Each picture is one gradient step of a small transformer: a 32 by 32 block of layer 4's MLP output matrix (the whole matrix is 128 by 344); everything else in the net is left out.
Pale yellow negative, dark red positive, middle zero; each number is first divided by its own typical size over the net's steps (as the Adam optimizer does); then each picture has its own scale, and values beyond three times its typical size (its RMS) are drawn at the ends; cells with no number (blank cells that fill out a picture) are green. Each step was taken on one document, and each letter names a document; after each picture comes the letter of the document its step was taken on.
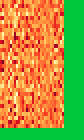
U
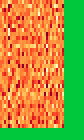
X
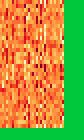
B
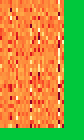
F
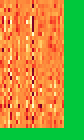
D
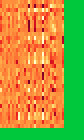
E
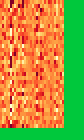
U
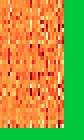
F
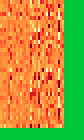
F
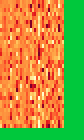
F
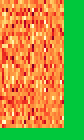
B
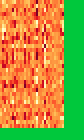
B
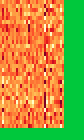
B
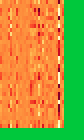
F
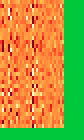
D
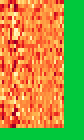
U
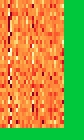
D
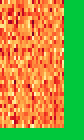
U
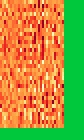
X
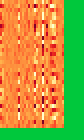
E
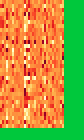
B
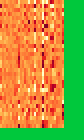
E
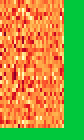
B
